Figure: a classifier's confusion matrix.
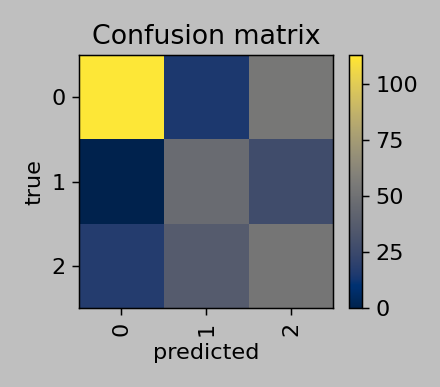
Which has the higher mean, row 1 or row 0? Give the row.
0
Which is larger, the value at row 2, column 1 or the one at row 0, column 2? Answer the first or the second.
the second
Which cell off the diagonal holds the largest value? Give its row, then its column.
0, 2
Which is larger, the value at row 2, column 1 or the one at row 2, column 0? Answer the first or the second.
the first
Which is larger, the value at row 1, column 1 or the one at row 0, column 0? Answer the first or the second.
the second
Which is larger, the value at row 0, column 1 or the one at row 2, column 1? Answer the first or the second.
the second
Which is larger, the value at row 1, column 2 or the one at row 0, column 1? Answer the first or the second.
the first
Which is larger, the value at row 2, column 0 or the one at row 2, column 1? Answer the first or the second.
the second
